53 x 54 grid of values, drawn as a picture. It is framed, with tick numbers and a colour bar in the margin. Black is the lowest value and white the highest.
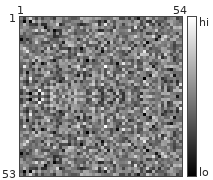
It is mirror symmetric from top to bottom. Fine speckle covers the field. No regular stripes run through it. No overall slope runs across the table. There is no seam. The values follow a bell shape.
